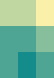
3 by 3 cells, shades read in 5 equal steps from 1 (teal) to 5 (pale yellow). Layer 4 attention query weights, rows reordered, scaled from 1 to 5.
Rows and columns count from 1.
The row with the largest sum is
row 1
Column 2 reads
4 2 1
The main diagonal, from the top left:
4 2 2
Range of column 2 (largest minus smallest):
3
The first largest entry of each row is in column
3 3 1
